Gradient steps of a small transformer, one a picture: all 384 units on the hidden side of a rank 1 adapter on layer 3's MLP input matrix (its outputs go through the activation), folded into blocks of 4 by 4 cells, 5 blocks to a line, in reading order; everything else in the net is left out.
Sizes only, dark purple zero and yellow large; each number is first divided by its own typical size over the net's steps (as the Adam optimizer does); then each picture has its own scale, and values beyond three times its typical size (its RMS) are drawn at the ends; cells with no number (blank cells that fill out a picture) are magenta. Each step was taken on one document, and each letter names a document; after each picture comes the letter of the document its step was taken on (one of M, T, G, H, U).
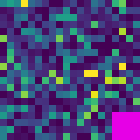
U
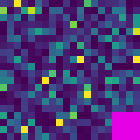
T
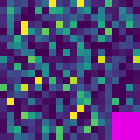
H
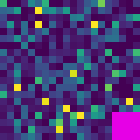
H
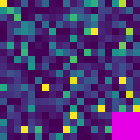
T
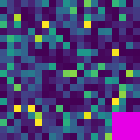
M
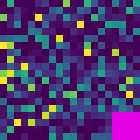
U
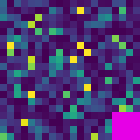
T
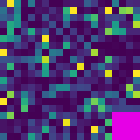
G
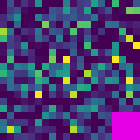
U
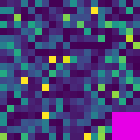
M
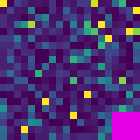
T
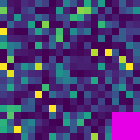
U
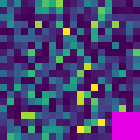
H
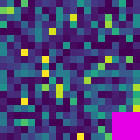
G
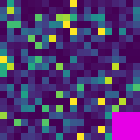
G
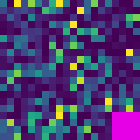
H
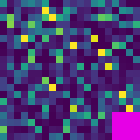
M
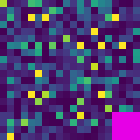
M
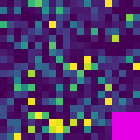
H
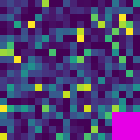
M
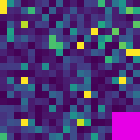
T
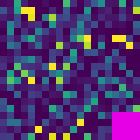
U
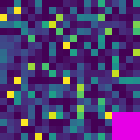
G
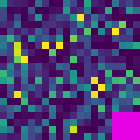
U
